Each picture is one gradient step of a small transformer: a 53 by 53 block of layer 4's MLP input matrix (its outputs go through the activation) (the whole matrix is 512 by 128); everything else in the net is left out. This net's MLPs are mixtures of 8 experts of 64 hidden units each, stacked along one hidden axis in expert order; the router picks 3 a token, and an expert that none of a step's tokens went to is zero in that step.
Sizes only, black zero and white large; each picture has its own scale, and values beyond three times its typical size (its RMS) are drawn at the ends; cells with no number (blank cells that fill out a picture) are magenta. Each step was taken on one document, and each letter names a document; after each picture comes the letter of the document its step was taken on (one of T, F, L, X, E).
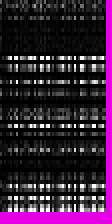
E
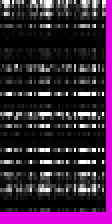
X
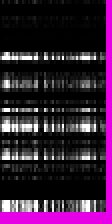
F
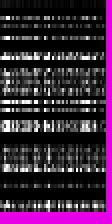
F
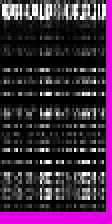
X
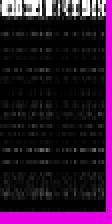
X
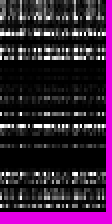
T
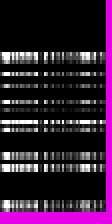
F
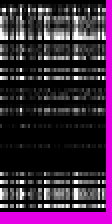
T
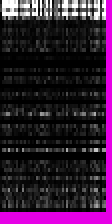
X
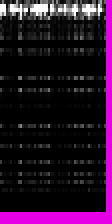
T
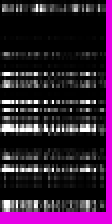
F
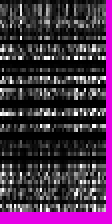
T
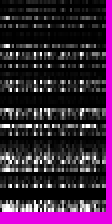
F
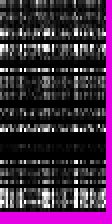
T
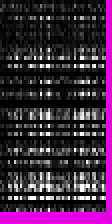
E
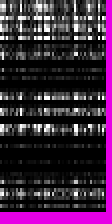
T
